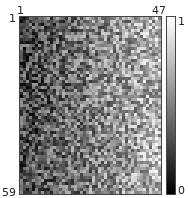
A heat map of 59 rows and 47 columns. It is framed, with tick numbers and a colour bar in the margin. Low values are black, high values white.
Stripes: none. Slope: up to the right. Grain: fine. Average level on the scale: 50%.
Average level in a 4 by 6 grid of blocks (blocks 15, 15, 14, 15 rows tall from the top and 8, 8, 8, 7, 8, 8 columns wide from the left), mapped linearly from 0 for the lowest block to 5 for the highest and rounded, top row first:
012345 | 012344 | 012345 | 012345
